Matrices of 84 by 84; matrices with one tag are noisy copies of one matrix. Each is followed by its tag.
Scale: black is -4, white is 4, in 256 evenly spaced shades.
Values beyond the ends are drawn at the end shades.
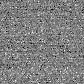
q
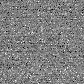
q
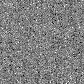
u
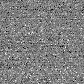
q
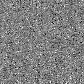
u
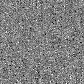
u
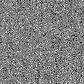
u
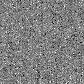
u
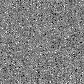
u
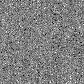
u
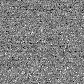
q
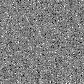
u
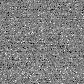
q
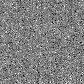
u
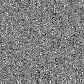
u
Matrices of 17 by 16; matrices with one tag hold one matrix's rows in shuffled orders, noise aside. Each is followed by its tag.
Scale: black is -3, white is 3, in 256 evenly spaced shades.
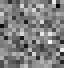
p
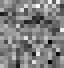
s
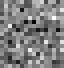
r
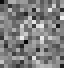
p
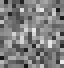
p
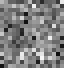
p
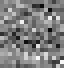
s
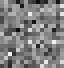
r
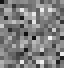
p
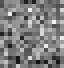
r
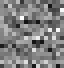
s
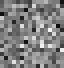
p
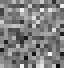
p
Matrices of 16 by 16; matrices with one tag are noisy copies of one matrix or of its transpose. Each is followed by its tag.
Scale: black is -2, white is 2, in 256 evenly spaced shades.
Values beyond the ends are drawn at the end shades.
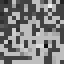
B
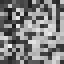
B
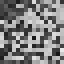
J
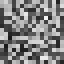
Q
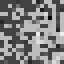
B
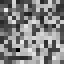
B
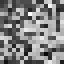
B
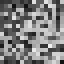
B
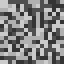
Q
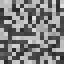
Q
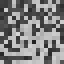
B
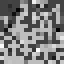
J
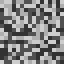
Q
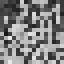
J
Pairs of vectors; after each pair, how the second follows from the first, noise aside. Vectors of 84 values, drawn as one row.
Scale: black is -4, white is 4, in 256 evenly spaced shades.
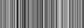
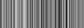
reversed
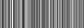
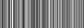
copied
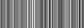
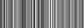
reversed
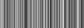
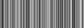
shuffled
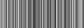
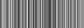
reversed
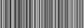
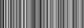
shuffled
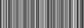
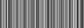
copied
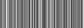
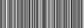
copied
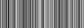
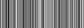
copied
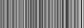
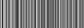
reversed
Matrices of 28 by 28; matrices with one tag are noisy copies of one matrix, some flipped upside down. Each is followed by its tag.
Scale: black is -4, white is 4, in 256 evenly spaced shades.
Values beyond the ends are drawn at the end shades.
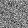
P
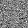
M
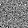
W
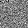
W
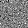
W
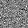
M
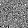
W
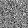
P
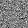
M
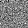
W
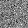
P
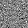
M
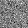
P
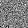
W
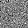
W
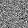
M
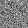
P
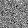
P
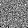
W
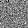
W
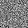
W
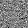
M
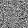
M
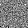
W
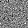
W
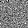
W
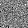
W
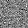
M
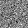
P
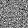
M
